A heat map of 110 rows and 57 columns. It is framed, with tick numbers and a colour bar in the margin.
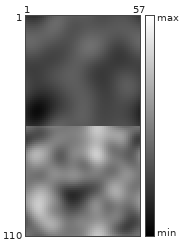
It is made of 2 by 1 panels. Panel 1,1: low, smooth. Panel 2,1: middling, smooth, strong in contrast.
